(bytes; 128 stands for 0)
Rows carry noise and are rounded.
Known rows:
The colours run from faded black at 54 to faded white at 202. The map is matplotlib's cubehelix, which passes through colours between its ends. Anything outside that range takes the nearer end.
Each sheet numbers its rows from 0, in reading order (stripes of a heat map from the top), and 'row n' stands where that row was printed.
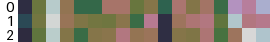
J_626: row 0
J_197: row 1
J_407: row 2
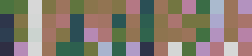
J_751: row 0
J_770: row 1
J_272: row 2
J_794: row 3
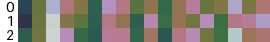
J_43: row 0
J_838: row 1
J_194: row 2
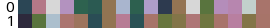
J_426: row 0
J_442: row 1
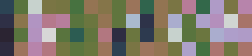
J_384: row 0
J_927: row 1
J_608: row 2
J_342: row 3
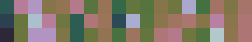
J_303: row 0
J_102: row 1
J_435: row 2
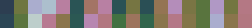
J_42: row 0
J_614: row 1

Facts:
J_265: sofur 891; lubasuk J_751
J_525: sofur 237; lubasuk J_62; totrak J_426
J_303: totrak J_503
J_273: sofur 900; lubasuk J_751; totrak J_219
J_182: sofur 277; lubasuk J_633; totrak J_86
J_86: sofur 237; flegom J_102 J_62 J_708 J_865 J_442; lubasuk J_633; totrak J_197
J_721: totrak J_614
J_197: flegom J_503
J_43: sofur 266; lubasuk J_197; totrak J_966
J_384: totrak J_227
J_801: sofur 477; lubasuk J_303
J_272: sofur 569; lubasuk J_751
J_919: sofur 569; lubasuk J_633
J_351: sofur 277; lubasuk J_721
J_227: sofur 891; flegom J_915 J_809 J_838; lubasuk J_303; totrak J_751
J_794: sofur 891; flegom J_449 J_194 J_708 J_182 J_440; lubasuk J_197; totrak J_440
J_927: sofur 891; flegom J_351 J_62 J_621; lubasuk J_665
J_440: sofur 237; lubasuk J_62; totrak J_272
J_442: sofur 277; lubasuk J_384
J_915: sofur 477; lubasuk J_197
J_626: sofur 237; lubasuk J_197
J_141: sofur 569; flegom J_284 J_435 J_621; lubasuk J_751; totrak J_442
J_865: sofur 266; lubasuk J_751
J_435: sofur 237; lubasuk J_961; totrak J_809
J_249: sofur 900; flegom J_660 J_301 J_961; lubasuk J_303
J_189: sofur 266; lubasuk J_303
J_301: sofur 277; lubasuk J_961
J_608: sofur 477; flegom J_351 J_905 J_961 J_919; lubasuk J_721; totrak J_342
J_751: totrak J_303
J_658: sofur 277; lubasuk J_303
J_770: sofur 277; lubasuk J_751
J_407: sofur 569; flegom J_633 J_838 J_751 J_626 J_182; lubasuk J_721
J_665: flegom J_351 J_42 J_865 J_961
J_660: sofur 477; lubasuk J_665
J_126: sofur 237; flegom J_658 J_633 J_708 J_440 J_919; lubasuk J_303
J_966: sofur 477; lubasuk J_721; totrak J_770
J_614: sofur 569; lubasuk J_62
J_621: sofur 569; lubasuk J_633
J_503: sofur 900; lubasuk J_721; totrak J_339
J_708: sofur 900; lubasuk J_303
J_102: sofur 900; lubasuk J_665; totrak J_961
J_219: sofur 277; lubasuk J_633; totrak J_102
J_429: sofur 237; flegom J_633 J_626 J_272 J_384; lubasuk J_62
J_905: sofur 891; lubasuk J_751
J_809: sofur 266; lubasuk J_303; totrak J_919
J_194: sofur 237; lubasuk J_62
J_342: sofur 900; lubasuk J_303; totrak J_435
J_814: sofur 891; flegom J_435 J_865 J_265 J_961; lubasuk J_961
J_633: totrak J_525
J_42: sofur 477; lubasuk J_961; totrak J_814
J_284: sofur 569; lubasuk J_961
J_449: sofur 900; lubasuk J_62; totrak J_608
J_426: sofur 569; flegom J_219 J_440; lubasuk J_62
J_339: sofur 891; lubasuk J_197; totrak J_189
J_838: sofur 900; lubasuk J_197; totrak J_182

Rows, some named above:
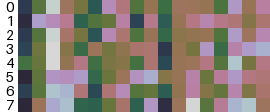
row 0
J_272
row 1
J_708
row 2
J_272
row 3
J_633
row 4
J_721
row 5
J_621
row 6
J_966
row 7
J_86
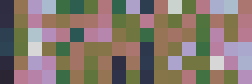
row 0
J_86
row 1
J_809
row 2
J_915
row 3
J_633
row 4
J_665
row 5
J_249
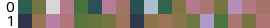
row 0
J_449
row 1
J_342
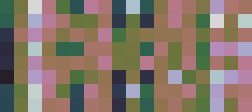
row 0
J_449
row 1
J_961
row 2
J_189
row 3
J_626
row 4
J_809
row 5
J_814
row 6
J_273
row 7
J_301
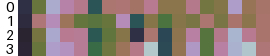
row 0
J_284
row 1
J_658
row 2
J_351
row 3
J_141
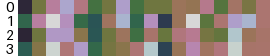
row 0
J_801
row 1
J_440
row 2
J_435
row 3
J_62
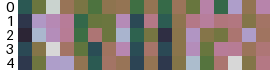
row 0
J_384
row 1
J_708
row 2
J_126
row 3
J_219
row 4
J_865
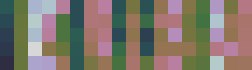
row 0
J_42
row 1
J_525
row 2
J_919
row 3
J_182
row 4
J_435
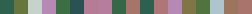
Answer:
J_194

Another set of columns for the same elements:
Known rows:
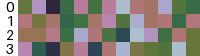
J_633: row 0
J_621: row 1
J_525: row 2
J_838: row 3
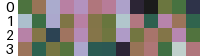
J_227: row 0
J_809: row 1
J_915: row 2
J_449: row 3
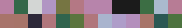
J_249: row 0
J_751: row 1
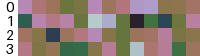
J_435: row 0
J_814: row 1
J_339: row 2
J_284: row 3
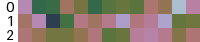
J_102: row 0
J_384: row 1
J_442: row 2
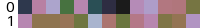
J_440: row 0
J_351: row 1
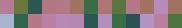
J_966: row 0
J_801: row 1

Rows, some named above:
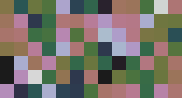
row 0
J_449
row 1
J_384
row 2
J_626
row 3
J_525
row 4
J_794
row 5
J_426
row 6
J_273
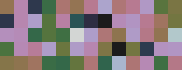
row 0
J_384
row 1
J_440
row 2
J_961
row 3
J_608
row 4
J_919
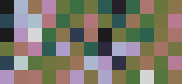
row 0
J_794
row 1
J_86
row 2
J_426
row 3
J_194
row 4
J_197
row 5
J_303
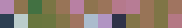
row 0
J_301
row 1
J_197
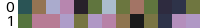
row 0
J_141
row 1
J_608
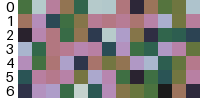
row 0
J_665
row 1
J_721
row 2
J_407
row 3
J_801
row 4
J_865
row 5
J_927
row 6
J_429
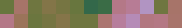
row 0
J_219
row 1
J_43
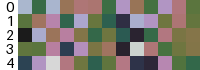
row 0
J_189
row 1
J_194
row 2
J_794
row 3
J_614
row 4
J_126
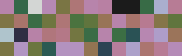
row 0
J_249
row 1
J_182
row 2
J_342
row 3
J_62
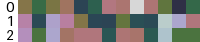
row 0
J_272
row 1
J_708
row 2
J_658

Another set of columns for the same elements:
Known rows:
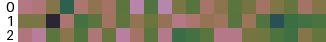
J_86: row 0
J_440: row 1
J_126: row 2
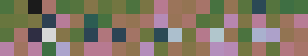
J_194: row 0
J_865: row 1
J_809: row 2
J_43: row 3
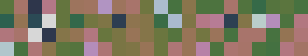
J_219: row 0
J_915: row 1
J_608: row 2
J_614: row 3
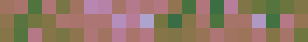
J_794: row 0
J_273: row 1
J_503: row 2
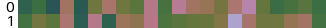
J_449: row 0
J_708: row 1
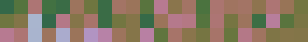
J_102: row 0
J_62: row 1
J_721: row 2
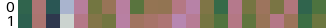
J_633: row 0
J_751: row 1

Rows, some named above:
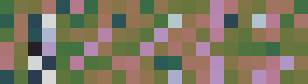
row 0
J_708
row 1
J_915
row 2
J_182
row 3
J_429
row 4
J_249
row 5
J_838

